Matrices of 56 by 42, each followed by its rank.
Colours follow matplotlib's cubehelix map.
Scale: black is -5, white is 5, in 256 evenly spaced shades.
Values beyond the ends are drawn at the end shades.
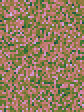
full rank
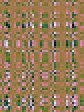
two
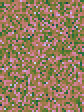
full rank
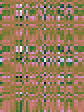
two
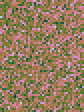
full rank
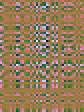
two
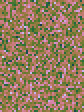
full rank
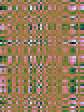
two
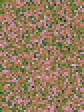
full rank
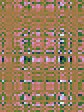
two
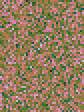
full rank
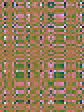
two
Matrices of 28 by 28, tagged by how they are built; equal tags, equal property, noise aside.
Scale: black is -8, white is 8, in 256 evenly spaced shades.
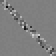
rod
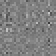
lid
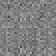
lid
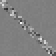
rod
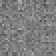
lid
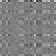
lid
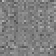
lid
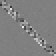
rod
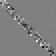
rod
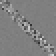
rod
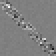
rod
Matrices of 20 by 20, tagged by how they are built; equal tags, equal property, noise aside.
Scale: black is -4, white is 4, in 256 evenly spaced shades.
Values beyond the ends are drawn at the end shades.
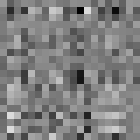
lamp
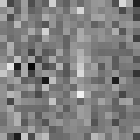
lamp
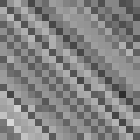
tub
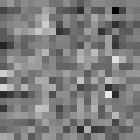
lamp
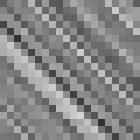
tub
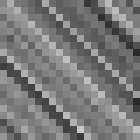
tub
